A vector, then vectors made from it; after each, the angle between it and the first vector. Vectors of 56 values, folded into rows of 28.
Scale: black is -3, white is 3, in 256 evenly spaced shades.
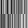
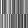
partly opposed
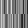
nearly opposite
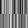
orthogonal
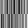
partly aligned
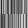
nearly parallel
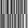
nearly parallel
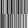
nearly parallel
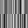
orthogonal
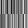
nearly parallel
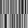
orthogonal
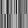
partly aligned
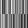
nearly opposite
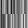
nearly parallel
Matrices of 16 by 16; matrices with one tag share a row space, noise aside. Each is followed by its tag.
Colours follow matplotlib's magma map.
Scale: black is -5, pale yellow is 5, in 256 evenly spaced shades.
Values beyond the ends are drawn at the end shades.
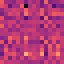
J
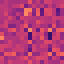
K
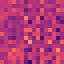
K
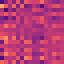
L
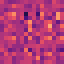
K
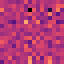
K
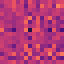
K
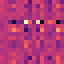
K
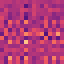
J
